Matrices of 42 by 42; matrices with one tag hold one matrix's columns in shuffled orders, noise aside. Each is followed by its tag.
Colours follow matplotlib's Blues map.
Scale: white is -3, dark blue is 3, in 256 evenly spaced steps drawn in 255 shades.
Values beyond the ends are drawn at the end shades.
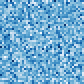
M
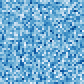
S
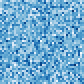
S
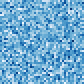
S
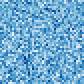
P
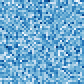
M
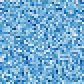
P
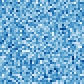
P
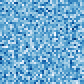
P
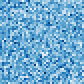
S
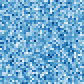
S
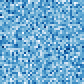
M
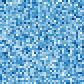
M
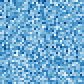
M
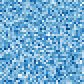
P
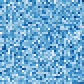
M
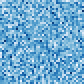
S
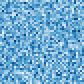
S
